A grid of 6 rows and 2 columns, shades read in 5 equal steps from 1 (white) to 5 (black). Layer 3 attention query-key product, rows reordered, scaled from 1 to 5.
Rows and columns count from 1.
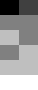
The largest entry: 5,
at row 1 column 1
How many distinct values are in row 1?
2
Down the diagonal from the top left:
5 3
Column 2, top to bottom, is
4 3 3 2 2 1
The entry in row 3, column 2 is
3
